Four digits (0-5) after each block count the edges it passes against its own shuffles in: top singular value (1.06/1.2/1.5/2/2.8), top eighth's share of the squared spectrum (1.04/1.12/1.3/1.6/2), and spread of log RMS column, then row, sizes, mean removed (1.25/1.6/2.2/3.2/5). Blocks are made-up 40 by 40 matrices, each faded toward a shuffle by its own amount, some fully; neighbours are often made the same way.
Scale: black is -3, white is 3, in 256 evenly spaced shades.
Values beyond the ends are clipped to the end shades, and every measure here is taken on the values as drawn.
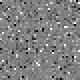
0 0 0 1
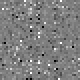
2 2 1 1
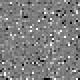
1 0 0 1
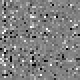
2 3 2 1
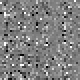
1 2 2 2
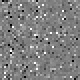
1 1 1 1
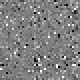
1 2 1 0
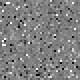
0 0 0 0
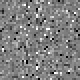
1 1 1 0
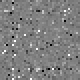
2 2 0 1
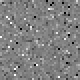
0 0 0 0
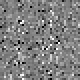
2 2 2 2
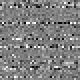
2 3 0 4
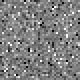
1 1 0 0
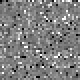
1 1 0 2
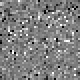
0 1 0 1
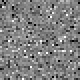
0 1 0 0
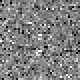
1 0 0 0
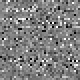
1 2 0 2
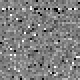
2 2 0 0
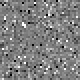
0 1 0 0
